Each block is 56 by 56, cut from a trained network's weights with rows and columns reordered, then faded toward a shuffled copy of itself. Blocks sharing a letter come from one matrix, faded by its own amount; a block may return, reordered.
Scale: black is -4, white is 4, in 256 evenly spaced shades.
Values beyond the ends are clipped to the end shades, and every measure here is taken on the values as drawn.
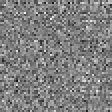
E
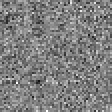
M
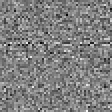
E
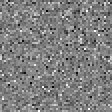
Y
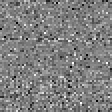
Y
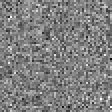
E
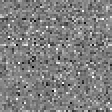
Y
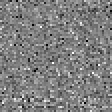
Y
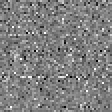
Y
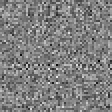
E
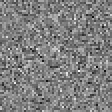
M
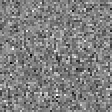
M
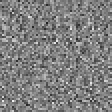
E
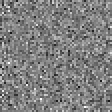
M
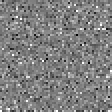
Y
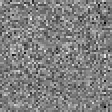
E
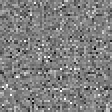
Y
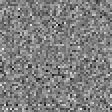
M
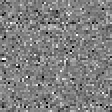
Y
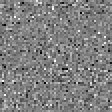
Y
